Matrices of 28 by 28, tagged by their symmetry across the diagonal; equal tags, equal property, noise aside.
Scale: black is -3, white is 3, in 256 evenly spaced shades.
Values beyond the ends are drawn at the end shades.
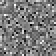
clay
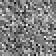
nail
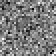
clay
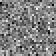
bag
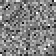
clay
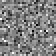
bag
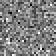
bag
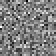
nail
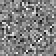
clay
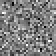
nail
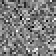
bag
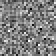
nail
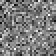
clay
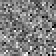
nail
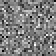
bag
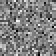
bag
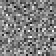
nail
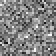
clay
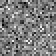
clay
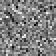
nail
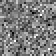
clay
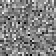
bag
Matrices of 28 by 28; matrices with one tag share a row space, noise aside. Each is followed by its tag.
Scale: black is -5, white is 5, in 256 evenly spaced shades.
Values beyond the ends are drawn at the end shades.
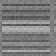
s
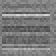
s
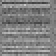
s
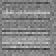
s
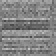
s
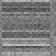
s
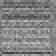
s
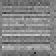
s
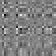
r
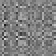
r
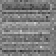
s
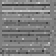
s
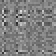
r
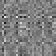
r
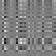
r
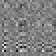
r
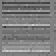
s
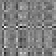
r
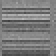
s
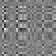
r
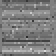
s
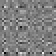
r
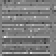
s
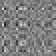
r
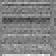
s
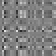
r
